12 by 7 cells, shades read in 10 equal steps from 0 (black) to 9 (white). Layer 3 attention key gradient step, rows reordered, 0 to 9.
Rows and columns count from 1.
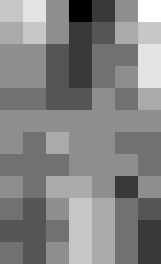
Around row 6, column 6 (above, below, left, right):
4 4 5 5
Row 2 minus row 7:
1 3 -1 -3 -2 2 3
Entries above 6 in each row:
3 2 1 1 0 0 0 0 0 1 1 1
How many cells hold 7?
6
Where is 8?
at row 1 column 2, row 3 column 7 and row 4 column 7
